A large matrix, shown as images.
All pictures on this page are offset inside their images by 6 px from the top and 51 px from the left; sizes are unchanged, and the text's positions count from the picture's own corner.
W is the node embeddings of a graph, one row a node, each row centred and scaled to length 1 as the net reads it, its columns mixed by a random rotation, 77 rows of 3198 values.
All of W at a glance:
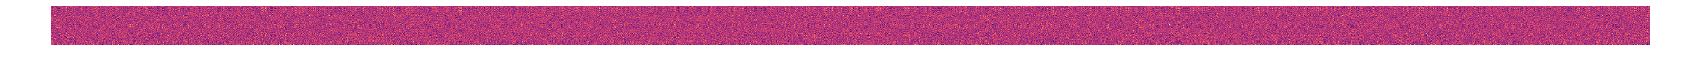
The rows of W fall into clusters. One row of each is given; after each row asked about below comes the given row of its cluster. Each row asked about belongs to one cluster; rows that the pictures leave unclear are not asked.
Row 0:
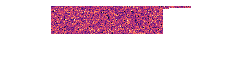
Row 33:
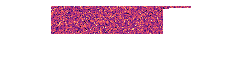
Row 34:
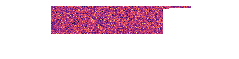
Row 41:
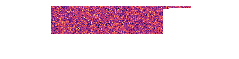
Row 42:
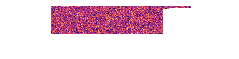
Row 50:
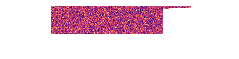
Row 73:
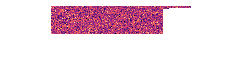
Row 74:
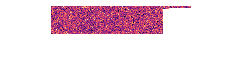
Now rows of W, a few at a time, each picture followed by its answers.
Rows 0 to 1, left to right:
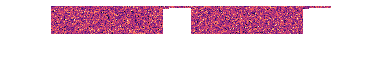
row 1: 33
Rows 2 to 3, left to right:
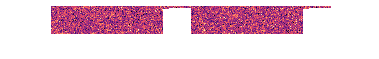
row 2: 74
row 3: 41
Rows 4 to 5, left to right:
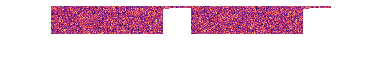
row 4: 41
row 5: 41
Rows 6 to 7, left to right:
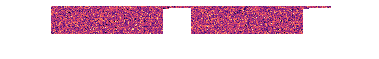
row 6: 33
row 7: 73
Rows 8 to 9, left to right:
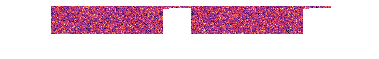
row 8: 41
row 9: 41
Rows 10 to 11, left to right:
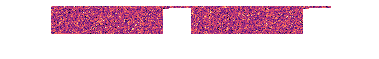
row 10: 33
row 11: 74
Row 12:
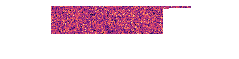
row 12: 42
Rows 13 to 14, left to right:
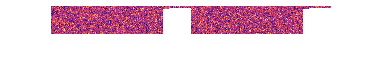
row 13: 41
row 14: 33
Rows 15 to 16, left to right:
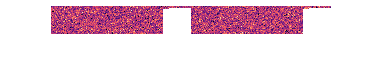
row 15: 0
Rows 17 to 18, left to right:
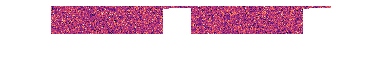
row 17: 42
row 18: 34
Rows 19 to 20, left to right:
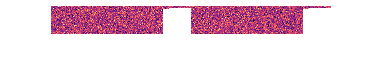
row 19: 34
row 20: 50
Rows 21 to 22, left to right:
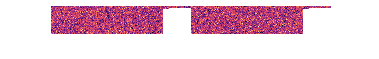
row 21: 0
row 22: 33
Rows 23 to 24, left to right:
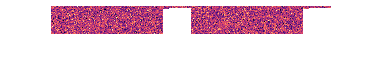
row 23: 73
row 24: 50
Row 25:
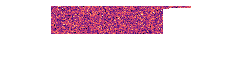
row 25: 34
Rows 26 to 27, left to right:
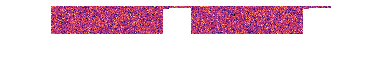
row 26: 73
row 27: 42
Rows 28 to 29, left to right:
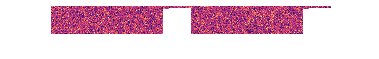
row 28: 50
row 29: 42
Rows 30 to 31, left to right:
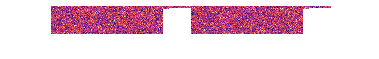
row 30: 34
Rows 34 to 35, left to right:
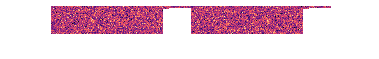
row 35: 0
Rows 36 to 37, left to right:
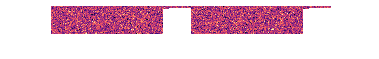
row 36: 42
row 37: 33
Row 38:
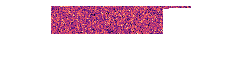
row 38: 42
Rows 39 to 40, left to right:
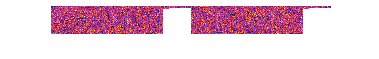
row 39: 0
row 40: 42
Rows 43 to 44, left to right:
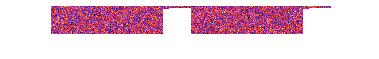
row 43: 42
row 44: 0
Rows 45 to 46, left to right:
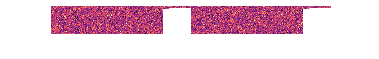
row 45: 74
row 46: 34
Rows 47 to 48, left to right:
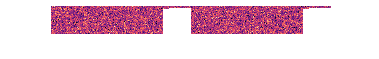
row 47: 50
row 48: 0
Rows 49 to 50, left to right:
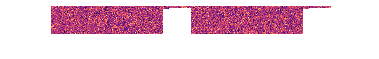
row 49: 73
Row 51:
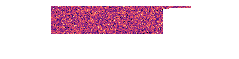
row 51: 34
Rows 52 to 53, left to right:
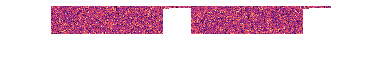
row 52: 41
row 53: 0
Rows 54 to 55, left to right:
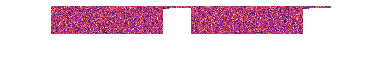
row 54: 33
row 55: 33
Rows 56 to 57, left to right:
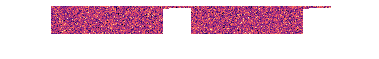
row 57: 50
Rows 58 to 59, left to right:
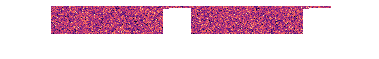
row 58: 41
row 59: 41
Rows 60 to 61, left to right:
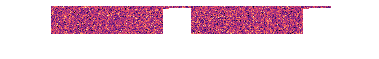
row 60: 74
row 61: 0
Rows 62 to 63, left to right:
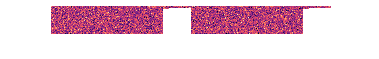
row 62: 50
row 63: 50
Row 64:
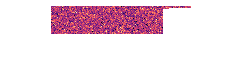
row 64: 41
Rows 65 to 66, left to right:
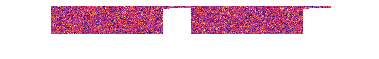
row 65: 34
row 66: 41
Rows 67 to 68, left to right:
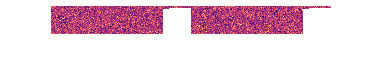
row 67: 73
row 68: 74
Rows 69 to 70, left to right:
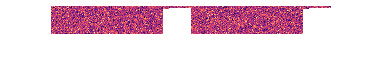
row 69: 50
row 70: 73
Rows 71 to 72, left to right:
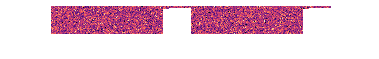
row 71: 50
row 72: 33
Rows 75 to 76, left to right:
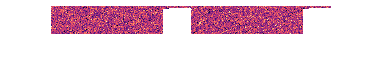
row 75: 73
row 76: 33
